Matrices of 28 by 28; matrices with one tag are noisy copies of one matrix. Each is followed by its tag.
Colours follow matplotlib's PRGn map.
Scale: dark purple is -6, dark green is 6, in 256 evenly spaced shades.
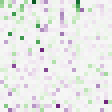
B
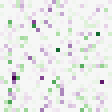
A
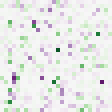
A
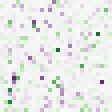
A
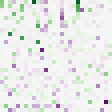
B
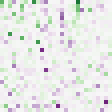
B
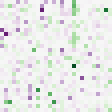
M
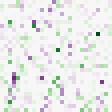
A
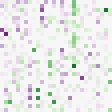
M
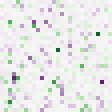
A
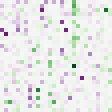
M
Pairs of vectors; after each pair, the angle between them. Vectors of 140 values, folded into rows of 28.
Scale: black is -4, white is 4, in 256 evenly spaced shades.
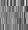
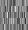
partly aligned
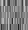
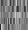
partly opposed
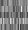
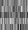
nearly parallel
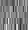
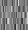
partly aligned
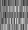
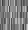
partly aligned
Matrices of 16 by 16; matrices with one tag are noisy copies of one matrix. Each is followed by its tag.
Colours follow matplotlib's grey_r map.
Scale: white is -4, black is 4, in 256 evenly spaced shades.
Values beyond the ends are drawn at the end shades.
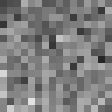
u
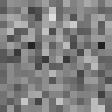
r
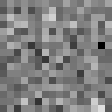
r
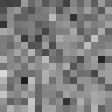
u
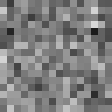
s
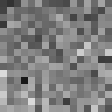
u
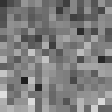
u
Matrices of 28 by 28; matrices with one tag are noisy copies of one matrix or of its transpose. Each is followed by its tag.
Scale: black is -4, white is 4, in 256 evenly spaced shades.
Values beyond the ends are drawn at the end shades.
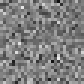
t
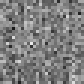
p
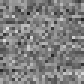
p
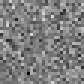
t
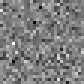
t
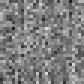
p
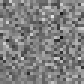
t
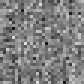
p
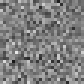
t
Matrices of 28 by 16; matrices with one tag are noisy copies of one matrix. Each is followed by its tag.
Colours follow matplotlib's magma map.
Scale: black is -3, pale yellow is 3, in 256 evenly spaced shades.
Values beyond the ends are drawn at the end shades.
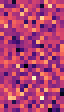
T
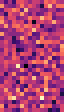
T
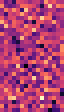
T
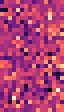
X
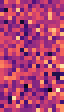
X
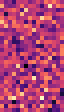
T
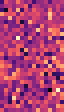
X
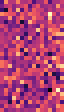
X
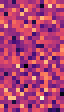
T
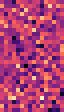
T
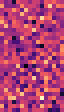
T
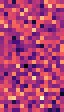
T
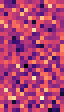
T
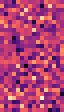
T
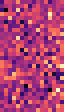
X
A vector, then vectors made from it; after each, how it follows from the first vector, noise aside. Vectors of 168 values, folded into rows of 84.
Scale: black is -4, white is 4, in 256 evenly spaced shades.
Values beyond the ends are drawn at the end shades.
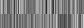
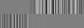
partly zeroed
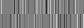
partly zeroed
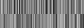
sign-scrambled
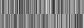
sign-scrambled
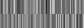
sign-scrambled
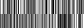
scaled up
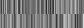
sign-scrambled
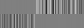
partly zeroed
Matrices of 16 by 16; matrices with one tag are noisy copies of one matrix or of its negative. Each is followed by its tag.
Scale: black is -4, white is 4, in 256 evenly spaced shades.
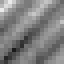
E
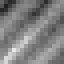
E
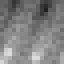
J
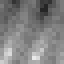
J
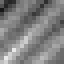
E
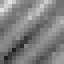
E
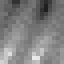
J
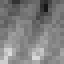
J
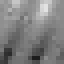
J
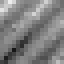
E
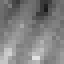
J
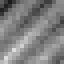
E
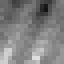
J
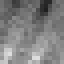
J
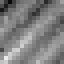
E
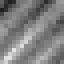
E
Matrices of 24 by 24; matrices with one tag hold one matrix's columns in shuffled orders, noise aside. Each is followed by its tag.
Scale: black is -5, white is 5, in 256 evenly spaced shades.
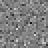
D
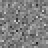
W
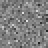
W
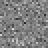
D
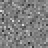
W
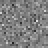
W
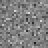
W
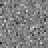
W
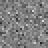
W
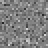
D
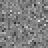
W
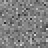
D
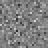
W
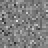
W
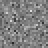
W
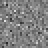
W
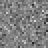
W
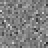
W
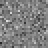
W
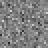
W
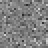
D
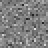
D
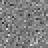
D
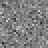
W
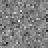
W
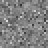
W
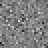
W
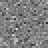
D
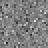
W
